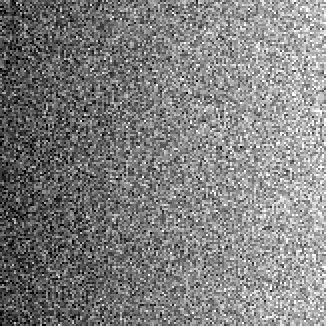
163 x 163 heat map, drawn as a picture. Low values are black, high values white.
Odd rows or columns: none. Stripes: none. Grain: fine. Slope: up to the right.
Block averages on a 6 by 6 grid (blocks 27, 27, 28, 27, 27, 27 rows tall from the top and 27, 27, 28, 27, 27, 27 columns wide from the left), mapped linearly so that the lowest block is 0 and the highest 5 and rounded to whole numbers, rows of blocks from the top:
0 1 2 3 4 5 | 0 1 2 3 4 5 | 0 1 2 3 4 5 | 0 1 2 3 4 5 | 0 1 2 3 4 5 | 0 1 2 3 4 5
